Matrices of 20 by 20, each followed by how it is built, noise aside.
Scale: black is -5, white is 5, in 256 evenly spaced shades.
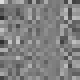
low rank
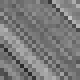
Toeplitz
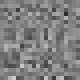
low rank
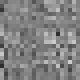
low rank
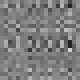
low rank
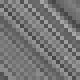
Toeplitz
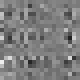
low rank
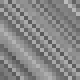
Toeplitz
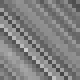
Toeplitz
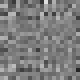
low rank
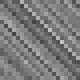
Toeplitz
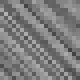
Toeplitz
